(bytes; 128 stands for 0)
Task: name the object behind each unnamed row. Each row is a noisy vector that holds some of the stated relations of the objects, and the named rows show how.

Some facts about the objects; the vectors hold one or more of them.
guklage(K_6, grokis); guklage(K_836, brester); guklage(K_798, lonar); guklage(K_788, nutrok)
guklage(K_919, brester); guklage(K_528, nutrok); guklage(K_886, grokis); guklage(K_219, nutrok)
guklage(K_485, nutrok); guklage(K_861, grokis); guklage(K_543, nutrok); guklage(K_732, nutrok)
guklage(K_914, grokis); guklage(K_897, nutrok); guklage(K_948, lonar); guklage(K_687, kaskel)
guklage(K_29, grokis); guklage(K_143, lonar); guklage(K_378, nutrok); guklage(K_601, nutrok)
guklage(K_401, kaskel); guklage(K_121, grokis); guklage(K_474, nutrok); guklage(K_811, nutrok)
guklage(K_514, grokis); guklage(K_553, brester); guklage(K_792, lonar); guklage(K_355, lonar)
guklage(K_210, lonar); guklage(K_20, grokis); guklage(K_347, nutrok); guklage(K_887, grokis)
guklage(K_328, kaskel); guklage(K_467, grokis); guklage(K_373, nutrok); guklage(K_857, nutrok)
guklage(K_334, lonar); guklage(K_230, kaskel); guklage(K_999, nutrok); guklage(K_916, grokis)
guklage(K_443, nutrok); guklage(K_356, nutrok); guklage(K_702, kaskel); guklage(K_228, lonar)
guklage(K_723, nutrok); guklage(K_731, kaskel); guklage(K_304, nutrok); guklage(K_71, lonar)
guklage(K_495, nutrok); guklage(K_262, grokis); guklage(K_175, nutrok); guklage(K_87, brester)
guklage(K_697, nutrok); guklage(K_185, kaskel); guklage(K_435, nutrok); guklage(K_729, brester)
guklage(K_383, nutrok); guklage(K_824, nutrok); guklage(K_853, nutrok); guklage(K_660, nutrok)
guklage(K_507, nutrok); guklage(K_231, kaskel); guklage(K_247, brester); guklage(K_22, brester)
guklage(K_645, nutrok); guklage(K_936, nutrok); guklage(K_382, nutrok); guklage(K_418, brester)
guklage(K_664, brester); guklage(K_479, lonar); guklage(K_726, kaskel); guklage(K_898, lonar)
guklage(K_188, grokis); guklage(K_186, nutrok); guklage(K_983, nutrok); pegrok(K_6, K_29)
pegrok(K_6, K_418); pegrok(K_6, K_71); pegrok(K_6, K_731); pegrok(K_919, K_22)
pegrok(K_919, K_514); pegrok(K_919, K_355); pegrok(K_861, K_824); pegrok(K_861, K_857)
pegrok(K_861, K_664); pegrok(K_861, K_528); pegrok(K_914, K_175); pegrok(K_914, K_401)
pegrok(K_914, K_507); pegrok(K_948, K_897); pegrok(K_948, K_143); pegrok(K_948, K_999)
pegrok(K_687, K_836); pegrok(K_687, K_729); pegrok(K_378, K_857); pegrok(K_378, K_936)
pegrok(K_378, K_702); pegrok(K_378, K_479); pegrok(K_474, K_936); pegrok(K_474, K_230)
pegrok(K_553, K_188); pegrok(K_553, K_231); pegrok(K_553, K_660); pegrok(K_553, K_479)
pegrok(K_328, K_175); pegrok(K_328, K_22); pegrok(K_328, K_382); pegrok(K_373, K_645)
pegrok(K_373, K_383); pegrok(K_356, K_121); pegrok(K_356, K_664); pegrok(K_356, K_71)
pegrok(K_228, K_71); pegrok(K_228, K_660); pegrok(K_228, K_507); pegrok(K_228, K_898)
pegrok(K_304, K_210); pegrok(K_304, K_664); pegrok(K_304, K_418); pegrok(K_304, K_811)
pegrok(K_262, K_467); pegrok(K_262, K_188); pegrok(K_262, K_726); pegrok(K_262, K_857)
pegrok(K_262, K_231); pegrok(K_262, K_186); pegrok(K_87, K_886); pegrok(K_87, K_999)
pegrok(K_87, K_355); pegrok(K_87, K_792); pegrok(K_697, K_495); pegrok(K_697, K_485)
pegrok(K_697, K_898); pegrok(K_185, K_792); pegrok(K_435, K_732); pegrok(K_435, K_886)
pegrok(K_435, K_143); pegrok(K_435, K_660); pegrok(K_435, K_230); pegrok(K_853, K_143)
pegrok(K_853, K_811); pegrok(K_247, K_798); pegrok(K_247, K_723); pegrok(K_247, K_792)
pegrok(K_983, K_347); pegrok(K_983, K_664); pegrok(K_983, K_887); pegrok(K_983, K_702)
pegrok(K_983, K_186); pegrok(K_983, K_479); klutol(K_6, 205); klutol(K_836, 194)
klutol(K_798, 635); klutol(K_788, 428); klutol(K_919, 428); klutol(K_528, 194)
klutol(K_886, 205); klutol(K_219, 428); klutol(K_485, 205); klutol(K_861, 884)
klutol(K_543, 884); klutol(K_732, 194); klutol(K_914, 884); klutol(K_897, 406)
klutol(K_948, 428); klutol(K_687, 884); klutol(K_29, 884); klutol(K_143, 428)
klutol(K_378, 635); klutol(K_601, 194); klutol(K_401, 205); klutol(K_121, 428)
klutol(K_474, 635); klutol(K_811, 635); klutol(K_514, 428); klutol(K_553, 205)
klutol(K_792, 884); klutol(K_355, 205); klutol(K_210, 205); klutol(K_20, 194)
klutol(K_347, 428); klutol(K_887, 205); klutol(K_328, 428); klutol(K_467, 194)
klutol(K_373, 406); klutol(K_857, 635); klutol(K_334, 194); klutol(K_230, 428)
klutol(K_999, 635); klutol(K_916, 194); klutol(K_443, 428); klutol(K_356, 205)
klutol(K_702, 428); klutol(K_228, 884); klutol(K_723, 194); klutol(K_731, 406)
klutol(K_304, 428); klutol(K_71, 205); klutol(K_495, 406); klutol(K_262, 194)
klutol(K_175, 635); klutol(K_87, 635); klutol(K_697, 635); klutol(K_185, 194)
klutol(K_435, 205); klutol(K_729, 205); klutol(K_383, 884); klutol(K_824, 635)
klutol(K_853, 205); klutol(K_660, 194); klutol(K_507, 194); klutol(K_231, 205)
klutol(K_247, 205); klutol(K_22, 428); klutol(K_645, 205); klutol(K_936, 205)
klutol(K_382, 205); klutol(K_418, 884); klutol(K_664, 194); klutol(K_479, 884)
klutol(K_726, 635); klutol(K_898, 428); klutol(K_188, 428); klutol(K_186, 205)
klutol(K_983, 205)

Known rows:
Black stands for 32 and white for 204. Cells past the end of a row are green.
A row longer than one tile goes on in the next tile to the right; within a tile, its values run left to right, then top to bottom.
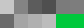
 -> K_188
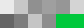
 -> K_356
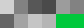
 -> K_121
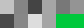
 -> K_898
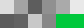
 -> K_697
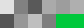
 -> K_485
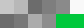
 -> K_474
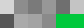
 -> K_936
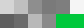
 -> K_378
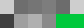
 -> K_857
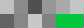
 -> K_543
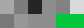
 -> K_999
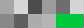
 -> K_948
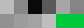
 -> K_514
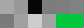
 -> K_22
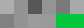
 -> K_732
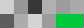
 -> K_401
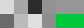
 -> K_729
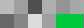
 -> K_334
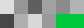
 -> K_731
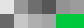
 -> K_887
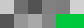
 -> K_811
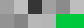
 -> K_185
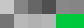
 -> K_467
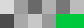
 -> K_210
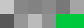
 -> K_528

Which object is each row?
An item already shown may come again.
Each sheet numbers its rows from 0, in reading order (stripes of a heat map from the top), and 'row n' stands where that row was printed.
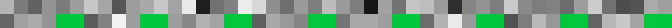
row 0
K_660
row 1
K_687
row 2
K_87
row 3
K_936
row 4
K_792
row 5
K_836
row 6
K_347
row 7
K_29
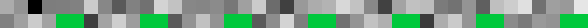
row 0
K_22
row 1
K_726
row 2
K_528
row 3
K_383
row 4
K_861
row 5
K_479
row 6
K_435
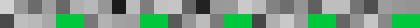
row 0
K_231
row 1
K_355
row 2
K_175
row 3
K_479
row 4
K_507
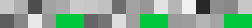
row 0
K_687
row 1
K_228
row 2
K_247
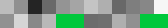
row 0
K_886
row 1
K_474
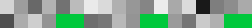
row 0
K_210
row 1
K_983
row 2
K_919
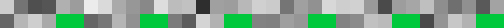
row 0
K_29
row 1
K_983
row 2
K_328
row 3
K_853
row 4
K_262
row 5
K_702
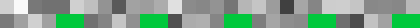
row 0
K_553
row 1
K_601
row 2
K_186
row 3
K_897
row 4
K_304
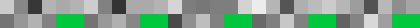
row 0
K_382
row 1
K_382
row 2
K_824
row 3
K_373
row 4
K_334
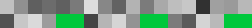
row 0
K_664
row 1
K_71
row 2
K_328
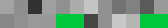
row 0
K_723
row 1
K_702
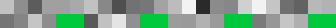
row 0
K_601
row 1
K_418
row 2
K_247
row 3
K_6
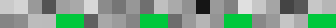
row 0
K_262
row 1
K_936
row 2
K_798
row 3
K_914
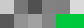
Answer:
K_811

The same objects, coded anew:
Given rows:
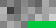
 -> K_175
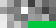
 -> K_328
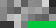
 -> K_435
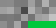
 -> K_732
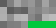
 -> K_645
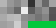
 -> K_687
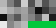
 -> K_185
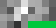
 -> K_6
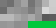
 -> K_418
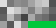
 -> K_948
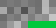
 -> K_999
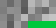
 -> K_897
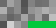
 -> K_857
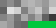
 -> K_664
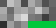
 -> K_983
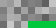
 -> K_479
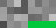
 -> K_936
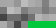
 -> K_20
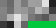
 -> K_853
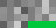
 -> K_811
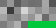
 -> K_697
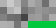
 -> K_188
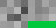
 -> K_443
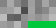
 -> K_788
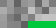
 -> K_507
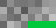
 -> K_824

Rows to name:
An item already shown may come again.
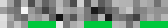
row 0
K_328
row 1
K_185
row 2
K_188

